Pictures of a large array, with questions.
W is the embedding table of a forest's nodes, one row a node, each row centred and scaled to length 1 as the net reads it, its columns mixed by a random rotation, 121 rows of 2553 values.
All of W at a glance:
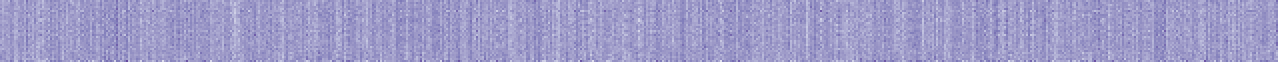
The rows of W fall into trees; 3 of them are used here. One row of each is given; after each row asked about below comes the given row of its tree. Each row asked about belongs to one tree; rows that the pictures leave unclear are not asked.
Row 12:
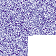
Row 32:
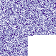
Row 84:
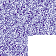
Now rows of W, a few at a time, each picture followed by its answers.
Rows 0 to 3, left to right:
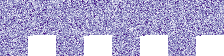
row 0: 12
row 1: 32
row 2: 32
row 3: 32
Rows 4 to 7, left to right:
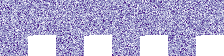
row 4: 32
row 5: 32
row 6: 84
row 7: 32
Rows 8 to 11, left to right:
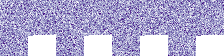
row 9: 32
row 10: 12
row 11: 84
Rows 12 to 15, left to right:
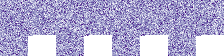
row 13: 32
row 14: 32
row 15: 84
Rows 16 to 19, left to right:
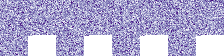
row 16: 12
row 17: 32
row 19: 32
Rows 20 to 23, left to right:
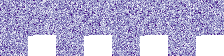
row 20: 84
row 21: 84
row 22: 84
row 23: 84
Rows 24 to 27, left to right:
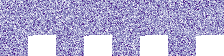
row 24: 32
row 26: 84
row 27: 32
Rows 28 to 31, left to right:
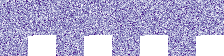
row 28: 32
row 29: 84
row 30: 12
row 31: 12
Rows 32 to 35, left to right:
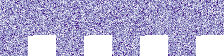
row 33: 12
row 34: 84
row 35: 84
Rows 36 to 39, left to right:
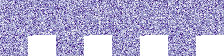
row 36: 32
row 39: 32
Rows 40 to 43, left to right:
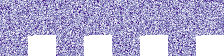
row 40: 32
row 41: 84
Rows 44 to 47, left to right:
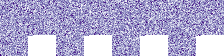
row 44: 84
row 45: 84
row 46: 32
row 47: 32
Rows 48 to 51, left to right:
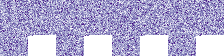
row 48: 32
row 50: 12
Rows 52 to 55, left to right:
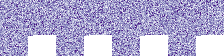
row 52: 84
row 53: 12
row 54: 32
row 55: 84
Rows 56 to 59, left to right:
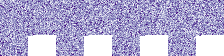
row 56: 84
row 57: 12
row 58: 84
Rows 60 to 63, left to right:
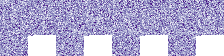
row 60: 32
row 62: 32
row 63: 32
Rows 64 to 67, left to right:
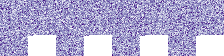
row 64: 32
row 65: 32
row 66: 84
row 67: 12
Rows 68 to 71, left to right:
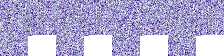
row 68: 84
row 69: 84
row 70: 12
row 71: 84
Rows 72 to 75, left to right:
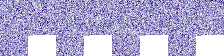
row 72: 12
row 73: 32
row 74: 32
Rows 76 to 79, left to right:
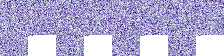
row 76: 32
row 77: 32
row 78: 12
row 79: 32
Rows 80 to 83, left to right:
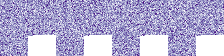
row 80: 84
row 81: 32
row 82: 32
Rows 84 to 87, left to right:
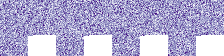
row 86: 32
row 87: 84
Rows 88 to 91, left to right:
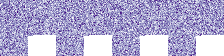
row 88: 84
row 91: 32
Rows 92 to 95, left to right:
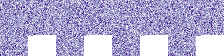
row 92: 84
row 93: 12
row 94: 32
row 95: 84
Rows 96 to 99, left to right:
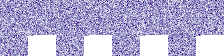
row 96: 32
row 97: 12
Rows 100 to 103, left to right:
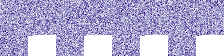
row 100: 32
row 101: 12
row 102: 84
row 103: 84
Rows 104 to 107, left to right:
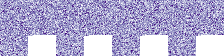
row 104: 12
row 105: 84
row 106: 12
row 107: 12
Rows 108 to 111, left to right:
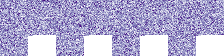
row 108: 32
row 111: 12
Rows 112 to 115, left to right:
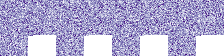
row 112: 84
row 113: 12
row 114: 12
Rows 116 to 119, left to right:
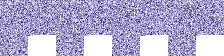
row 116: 12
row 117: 12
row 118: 84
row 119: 12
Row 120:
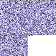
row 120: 32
